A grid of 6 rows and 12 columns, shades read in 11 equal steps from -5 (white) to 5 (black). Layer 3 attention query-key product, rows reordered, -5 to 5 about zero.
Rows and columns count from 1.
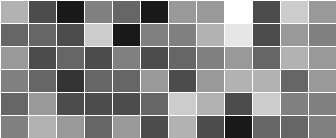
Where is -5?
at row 1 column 9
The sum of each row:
0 0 4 2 1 5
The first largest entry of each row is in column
3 5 2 3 3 9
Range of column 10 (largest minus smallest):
5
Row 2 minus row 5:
0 2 0 -5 2 -1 3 0 -6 5 -1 0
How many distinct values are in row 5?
6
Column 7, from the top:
-1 0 1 2 -3 -2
